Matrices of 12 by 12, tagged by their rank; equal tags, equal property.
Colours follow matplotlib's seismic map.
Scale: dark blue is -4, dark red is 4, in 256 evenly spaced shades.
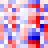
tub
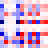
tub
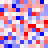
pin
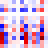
tub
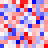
pin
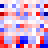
tub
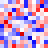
pin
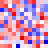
pin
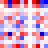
tub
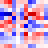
tub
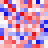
pin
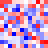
pin
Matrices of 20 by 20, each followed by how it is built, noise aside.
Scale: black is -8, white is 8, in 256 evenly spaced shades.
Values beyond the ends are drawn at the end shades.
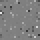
sparse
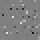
sparse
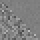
lower triangular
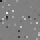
sparse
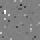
sparse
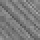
Toeplitz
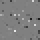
sparse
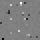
sparse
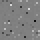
sparse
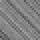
Toeplitz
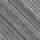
Toeplitz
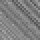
Toeplitz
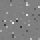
sparse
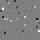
sparse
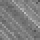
Toeplitz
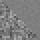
lower triangular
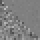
lower triangular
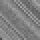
Toeplitz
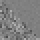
lower triangular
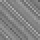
Toeplitz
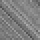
Toeplitz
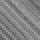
Toeplitz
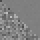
lower triangular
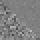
lower triangular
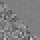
lower triangular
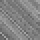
Toeplitz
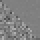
lower triangular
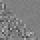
lower triangular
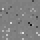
sparse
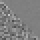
lower triangular
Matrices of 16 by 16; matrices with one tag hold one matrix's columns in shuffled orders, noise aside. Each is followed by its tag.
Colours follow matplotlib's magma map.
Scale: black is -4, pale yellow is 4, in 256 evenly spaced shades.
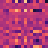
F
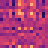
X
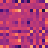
F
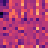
X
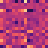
F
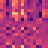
X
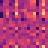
X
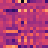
F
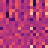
X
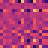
F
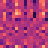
X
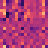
X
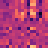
X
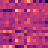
F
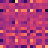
F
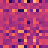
F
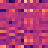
F
